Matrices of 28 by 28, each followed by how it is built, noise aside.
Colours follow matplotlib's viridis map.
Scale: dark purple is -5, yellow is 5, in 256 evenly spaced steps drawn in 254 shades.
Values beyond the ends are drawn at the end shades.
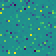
sparse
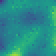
smooth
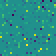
sparse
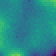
smooth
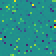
sparse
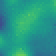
smooth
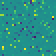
sparse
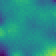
smooth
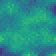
smooth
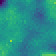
smooth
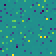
sparse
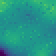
smooth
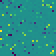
sparse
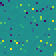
sparse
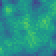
smooth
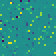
sparse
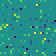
sparse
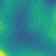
smooth
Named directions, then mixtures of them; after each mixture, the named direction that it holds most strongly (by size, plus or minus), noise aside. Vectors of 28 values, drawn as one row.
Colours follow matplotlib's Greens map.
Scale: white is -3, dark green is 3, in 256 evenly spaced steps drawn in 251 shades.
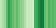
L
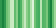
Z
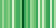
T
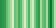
Z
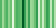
T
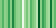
T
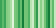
T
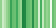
Z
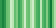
Z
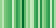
T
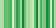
T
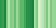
L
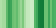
L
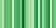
T
